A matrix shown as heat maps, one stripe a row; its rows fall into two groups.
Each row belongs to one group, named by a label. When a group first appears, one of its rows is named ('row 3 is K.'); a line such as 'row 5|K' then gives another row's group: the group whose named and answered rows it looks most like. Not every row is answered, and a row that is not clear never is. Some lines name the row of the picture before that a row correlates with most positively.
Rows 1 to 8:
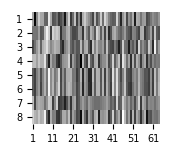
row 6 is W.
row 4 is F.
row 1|F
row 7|F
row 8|F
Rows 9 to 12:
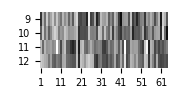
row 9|W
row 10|W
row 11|F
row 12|F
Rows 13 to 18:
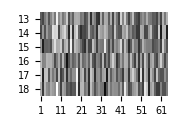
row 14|W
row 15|W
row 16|F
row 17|F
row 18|F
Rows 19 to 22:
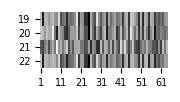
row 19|F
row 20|F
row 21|W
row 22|F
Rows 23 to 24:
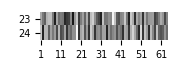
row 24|F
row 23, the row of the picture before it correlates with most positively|20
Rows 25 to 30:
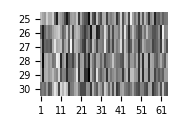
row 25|F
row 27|W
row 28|F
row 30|W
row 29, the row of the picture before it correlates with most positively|24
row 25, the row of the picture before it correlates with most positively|24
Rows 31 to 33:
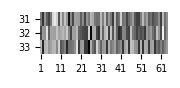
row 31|W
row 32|W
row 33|F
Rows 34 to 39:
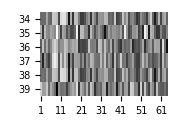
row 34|W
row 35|F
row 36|W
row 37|W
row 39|F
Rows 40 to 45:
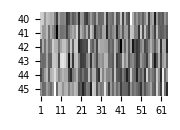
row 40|F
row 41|F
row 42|W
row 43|W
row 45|W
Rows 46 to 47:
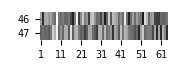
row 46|F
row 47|W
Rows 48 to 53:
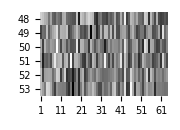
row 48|F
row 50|F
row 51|W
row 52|F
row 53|F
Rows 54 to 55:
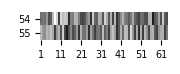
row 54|W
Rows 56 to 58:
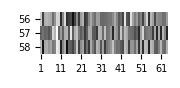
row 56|F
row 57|W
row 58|F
